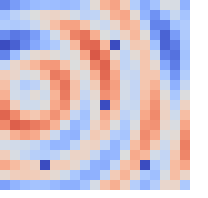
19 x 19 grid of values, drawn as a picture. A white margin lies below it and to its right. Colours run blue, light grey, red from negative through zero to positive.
Rings: centred on the middle left. Lone odd cells: 4, each lower than its neighbours. Average level on the scale: 50%. Odd rows or columns: none. Slope: none.
